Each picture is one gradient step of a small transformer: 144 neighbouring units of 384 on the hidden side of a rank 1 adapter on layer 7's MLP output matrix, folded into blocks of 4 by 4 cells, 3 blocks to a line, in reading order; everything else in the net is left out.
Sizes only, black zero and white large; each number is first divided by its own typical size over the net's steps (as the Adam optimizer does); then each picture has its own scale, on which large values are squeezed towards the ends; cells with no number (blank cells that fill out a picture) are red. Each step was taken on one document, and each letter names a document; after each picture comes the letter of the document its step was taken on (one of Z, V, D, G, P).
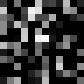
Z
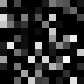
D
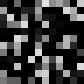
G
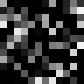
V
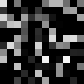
D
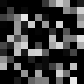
V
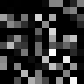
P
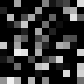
G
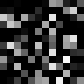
D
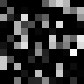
V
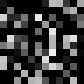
P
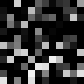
G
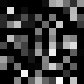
P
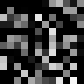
P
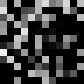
Z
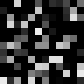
G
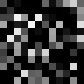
V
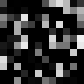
V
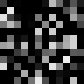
P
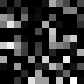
D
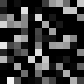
D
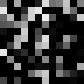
Z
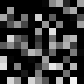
P
